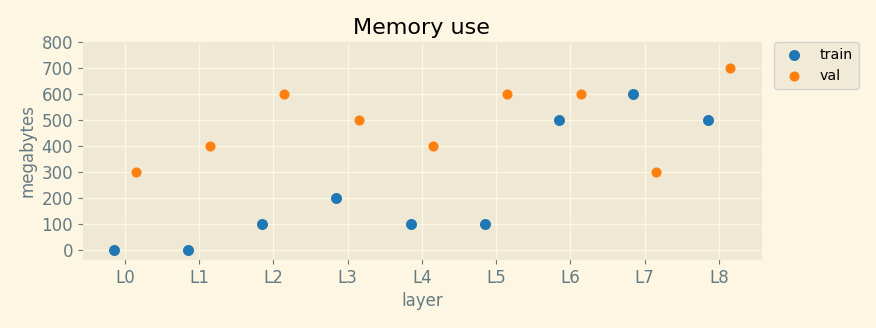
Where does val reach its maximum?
L8
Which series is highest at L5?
val
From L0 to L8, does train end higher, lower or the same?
higher
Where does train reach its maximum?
L7
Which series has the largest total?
val
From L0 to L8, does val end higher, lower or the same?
higher
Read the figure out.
Title: Memory use
x-axis: layer, ticks L0 L1 L2 L3 L4 L5 L6 L7 L8
y-axis: megabytes, ticks 0 100 200 300 400 500 600 700 800
Legend: train, val
Values:
train: 0 0 100 200 100 100 500 600 500
val: 300 400 600 500 400 600 600 300 700
